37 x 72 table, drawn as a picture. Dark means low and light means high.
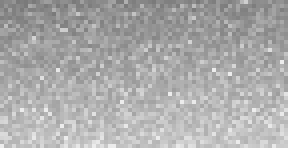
Overall the values sit about 70% of the way up the scale. No regular stripes run through it. Values rise toward the bottom. No single row or column stands out from its neighbours. The values follow a bell shape.
